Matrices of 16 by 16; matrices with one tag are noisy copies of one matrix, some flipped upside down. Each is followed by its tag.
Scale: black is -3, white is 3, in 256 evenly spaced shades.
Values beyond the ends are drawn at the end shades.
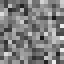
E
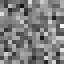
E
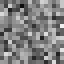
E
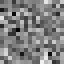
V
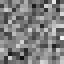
E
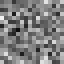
V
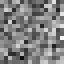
E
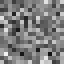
V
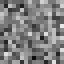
E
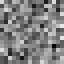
E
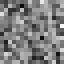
E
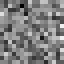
E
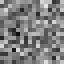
V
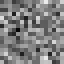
V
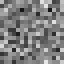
V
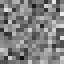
E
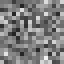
V
